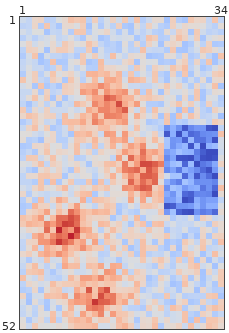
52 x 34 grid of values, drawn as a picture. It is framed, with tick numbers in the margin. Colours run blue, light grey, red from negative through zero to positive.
Odd patch: lower, in the middle right. Stripes: none. Ninth with the lowest average: middle right. Average level on the scale: 50%. Bumps: four.
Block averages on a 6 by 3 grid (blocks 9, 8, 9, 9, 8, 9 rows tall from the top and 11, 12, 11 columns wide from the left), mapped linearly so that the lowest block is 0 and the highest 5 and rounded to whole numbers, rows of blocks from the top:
333 | 353 | 350 | 441 | 543 | 453
